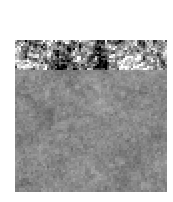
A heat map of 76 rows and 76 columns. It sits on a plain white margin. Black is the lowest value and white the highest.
Stripes: none. Histogram: heavy tails on both sides. Mirror symmetry: none. Grain: blotchy. Slope: none. Ninth with the lowest average: top middle. Seam: horizontal, 20% of the way down, the bottom part calmer. Ninth with the highest average: top right.
